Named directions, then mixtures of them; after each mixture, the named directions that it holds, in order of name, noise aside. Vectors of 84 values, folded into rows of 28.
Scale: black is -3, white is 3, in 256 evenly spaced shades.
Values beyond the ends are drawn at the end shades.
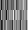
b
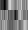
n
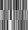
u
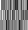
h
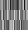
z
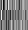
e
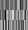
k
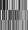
e, h, n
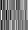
b, e, u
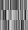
k, u, z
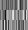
k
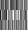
b, k, z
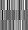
e, n, z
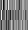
e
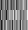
b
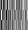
b, e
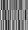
e, h, k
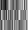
b, n, z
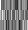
h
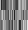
b, h, n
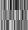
h, u, z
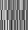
e, k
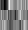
n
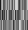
b, e, h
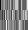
h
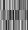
b, e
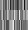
z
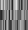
h, n, u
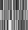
u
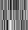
u, z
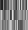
k, n, u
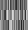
k, u, z
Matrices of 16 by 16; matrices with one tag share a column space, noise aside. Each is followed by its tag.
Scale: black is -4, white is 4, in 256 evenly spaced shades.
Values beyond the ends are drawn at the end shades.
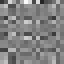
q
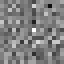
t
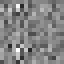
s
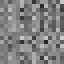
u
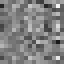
u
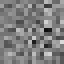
t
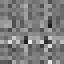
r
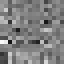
t
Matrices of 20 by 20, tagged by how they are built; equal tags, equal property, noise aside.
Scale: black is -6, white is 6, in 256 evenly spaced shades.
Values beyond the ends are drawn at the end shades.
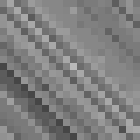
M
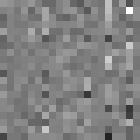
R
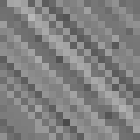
M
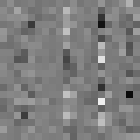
R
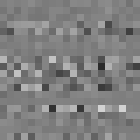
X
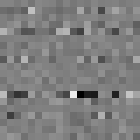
X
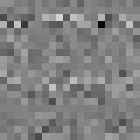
X
